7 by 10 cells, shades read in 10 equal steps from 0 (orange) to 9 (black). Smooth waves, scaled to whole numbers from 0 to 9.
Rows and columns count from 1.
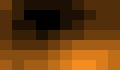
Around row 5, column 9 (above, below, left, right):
5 1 3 3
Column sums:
35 43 45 47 43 37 32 28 28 30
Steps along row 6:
same same same down down down same same up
